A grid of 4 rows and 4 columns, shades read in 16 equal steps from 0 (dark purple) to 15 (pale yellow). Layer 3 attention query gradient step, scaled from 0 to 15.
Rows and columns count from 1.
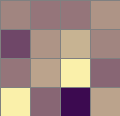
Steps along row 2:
up up down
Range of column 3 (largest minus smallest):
15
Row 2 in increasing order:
4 8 9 11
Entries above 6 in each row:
4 3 3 2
